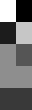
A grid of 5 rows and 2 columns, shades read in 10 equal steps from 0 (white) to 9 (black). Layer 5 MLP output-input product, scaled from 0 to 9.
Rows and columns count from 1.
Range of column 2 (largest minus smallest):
7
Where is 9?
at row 1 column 2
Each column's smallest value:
0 2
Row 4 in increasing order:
4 4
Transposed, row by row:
0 8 4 4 7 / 9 2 6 4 7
